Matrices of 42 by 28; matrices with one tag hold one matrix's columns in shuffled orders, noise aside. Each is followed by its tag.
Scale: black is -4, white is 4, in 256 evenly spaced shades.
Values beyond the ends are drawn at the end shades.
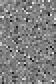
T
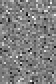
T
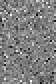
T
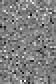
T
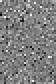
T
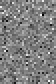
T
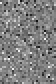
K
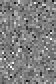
K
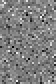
T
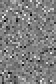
T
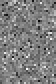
K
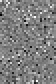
T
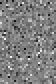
K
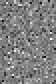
K
